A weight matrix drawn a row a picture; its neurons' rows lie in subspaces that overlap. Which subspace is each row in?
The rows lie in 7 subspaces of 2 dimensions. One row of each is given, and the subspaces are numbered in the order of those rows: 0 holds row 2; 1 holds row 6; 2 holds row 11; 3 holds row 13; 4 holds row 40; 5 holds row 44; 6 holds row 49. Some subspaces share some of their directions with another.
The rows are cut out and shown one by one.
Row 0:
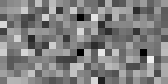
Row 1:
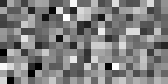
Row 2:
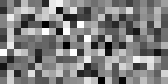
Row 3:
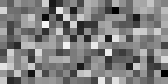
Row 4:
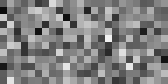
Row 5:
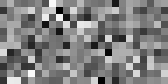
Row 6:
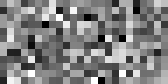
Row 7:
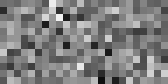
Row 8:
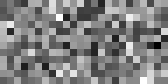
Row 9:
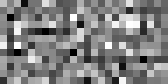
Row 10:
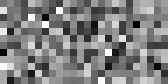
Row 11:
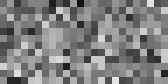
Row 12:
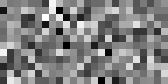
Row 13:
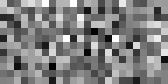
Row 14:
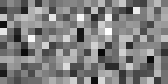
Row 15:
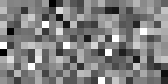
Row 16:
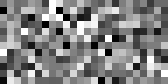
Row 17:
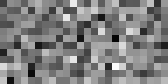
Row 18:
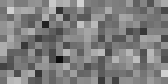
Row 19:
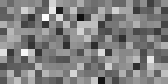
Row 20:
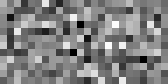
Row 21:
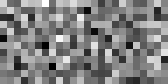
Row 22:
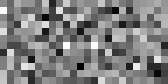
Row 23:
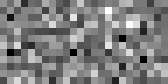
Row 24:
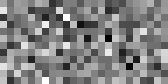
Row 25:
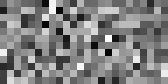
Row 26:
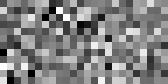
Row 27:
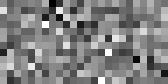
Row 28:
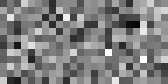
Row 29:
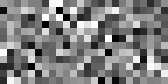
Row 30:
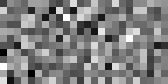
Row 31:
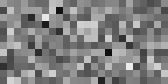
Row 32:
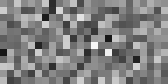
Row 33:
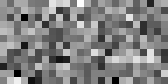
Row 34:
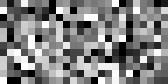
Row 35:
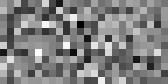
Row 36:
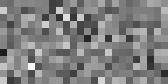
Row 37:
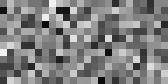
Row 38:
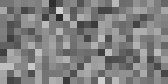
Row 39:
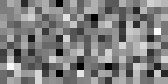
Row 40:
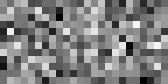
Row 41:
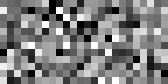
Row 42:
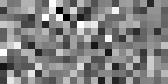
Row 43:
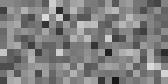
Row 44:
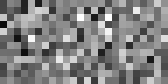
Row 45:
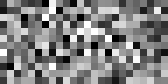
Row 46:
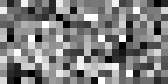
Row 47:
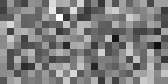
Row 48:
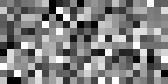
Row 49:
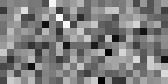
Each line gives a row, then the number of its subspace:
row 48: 2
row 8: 4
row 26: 6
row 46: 1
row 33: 2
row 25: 3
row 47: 4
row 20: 0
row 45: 3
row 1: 6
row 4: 5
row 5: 1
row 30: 6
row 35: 0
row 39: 1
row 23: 0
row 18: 2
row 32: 3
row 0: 5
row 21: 3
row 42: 6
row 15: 6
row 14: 5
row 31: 4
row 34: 1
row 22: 2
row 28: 0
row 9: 0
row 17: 6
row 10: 4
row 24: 5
